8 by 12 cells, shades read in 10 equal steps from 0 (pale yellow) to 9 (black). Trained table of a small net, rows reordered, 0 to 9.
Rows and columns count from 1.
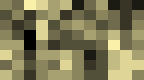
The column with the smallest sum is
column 4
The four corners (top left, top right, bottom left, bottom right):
4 8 2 4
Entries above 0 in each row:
11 12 12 12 11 12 12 12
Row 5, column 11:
5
